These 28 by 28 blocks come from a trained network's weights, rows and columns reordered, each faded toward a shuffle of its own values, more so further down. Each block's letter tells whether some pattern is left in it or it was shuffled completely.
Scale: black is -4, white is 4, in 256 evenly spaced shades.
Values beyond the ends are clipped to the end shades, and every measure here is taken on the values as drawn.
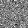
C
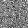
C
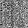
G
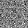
G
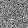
C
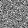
C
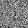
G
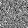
C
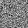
G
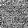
G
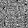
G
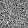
C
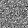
C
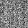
G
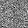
G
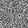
C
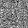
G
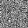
G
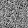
C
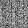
G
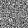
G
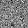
G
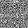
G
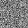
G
